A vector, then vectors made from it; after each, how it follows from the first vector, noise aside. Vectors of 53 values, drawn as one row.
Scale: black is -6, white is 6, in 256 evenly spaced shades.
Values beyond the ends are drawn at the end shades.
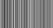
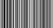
scaled up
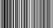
scaled up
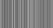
shrunk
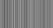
shrunk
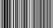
scaled up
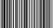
scaled up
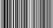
scaled up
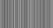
shrunk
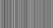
shrunk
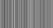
shrunk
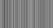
shrunk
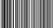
scaled up
